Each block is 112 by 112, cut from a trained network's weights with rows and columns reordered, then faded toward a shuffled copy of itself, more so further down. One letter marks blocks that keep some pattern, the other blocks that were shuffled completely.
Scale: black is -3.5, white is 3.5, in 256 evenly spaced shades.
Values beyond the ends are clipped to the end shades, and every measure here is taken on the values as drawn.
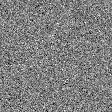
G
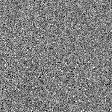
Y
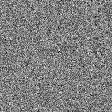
Y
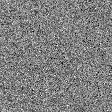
G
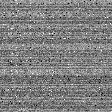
Y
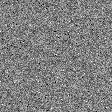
G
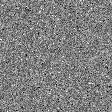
G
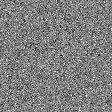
G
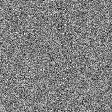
Y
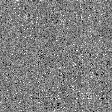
Y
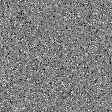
G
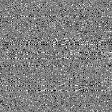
Y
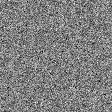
G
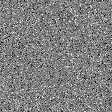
G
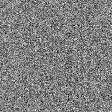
Y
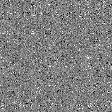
Y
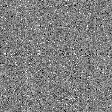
Y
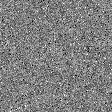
G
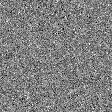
G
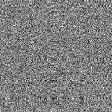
Y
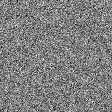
G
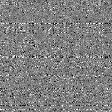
Y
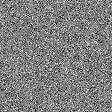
G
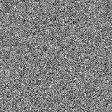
Y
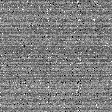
Y
